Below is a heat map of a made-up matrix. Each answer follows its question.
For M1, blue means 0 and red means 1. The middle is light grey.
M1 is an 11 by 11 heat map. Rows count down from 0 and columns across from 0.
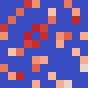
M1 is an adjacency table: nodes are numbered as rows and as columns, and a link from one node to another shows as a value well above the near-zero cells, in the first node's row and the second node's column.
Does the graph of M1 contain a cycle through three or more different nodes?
yes
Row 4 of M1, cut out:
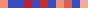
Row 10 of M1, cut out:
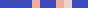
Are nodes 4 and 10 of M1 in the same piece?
yes
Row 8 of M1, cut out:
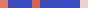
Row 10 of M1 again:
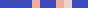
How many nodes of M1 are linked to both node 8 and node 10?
1
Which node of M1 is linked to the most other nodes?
node 4
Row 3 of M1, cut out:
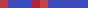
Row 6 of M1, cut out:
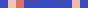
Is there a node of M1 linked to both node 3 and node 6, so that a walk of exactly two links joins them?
no
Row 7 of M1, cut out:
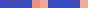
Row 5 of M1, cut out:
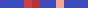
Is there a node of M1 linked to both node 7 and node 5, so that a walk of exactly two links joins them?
yes
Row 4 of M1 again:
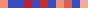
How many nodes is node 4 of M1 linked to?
6
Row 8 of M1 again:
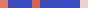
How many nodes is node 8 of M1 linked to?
3
